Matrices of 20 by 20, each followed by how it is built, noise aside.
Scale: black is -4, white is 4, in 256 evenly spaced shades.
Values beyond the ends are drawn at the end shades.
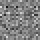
low rank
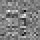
low rank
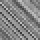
Toeplitz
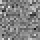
low rank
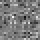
low rank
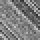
Toeplitz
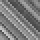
Toeplitz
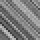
Toeplitz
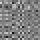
low rank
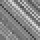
Toeplitz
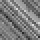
Toeplitz
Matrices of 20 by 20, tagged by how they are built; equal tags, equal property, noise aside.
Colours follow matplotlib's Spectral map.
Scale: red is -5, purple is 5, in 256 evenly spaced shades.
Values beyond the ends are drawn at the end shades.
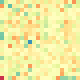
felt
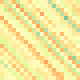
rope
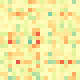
felt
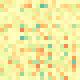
felt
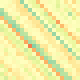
rope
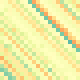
rope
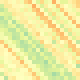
rope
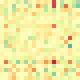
felt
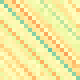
rope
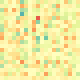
felt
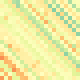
rope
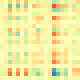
felt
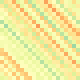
rope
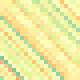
rope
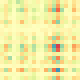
felt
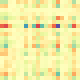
felt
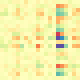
felt
